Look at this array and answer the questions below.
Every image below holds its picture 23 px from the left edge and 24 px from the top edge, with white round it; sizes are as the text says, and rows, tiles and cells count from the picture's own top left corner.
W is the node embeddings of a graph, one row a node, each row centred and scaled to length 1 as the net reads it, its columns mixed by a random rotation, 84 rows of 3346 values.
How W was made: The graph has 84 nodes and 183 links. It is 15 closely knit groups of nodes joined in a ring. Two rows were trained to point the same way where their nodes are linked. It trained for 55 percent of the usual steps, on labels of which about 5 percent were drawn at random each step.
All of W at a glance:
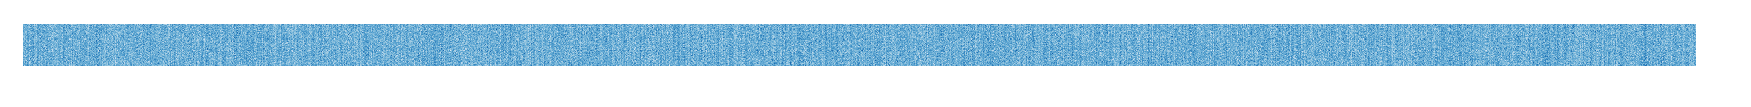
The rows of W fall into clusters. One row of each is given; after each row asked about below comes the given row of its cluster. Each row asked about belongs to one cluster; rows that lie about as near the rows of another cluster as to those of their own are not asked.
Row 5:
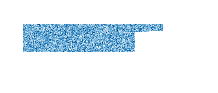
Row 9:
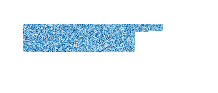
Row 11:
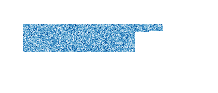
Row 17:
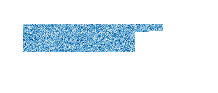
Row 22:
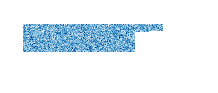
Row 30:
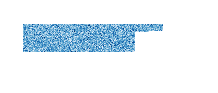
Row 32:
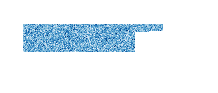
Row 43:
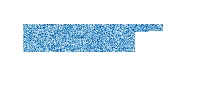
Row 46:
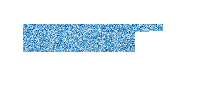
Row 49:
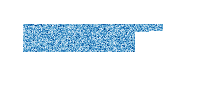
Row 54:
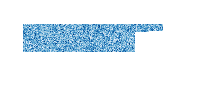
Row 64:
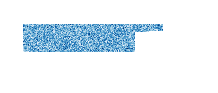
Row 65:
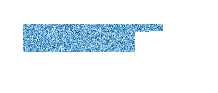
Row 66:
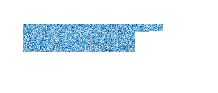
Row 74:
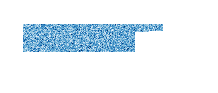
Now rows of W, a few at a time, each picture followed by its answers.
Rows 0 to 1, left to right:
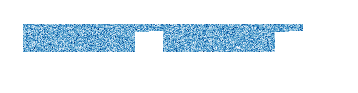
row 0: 49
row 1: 5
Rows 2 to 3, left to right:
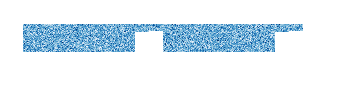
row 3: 17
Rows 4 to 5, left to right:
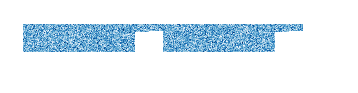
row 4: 46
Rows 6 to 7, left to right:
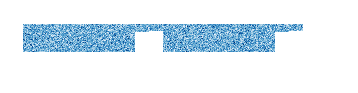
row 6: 17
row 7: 66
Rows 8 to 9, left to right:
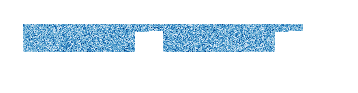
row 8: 64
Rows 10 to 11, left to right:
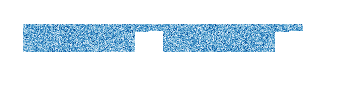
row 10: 9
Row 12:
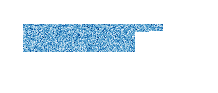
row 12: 49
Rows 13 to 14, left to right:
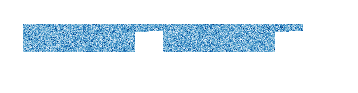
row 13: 54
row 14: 65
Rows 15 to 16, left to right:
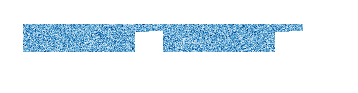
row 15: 32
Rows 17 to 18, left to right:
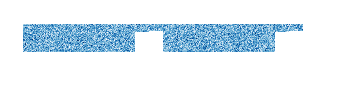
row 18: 64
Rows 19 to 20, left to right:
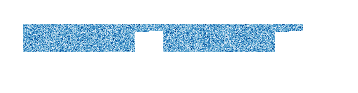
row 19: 17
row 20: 32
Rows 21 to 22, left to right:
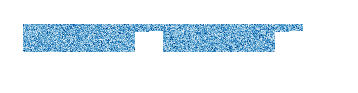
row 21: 65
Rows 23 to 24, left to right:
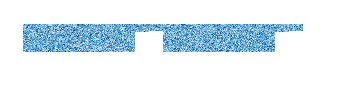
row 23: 9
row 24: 74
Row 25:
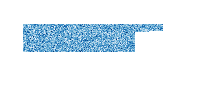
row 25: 46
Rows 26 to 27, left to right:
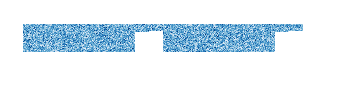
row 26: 32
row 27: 9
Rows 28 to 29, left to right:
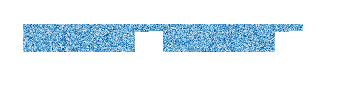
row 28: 43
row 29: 30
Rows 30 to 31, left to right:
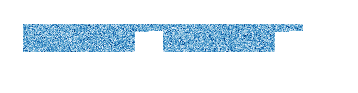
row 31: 30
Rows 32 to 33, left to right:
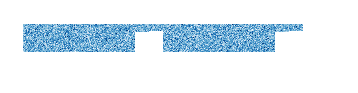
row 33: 74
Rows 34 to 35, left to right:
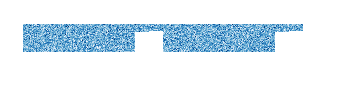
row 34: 5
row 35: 74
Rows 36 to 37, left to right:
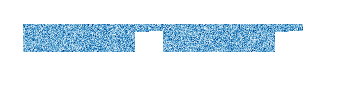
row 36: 49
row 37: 54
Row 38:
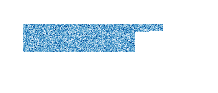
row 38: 46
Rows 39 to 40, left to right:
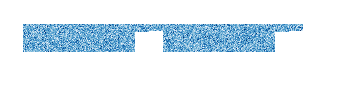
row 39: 66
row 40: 32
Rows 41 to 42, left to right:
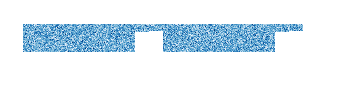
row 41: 5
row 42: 11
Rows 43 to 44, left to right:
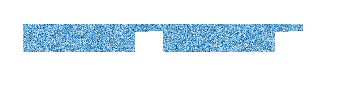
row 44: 9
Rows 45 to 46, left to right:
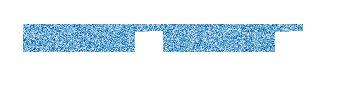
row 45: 74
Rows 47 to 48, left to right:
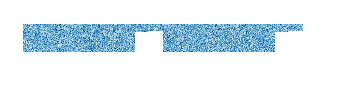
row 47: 54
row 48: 22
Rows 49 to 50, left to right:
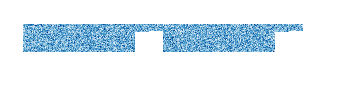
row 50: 22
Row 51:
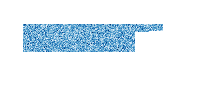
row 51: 66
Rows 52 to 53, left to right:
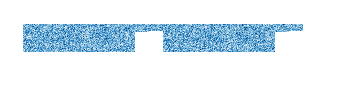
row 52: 32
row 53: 32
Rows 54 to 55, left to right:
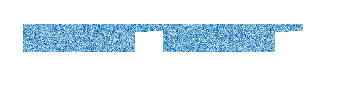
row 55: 9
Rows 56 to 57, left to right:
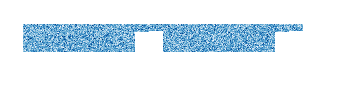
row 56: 43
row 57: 11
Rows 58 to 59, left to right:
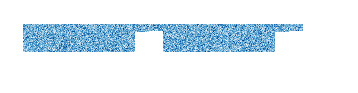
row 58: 64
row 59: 9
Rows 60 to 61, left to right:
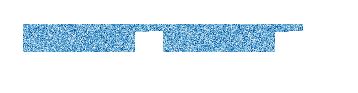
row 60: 11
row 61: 54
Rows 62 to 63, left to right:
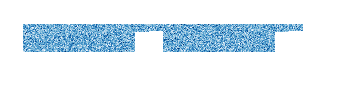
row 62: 30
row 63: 74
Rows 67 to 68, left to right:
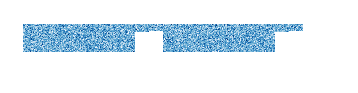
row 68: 22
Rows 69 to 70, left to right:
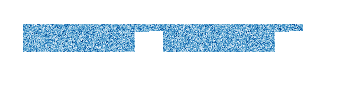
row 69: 5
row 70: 5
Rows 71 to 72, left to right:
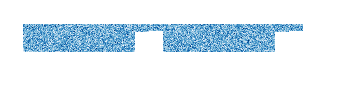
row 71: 64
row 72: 65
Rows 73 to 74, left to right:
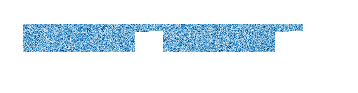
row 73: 17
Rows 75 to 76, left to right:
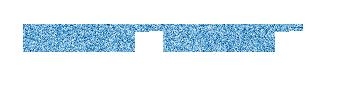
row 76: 49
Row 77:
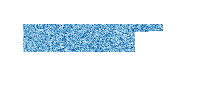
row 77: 43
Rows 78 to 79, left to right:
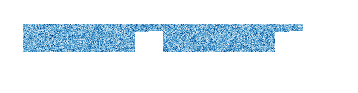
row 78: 43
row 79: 11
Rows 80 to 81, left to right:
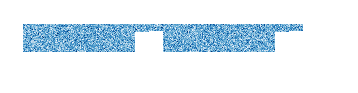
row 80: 49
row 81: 65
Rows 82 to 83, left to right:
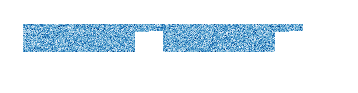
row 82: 49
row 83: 30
